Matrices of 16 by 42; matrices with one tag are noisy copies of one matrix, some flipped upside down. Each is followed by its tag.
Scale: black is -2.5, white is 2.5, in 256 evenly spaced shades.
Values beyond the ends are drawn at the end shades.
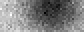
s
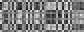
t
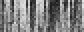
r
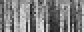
r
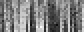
r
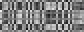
t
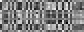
t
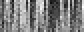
r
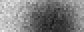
s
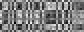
t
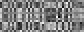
t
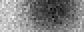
s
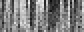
r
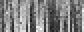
r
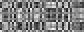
t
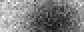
s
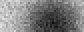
s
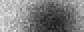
s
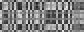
t
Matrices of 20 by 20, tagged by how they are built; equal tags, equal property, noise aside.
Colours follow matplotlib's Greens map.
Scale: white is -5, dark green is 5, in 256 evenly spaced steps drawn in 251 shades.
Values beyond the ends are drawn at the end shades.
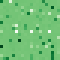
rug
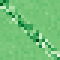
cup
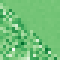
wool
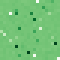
rug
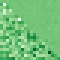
wool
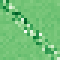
cup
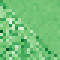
wool
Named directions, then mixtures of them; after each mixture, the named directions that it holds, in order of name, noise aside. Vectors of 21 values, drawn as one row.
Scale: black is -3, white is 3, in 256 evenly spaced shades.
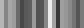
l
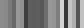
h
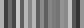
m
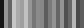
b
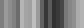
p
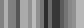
p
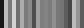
b, m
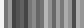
b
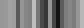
l, p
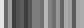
b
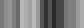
p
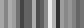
l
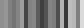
h, p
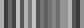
m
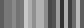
h, l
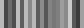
m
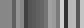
h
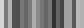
b, p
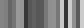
h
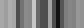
l, p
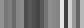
h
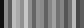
b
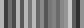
m
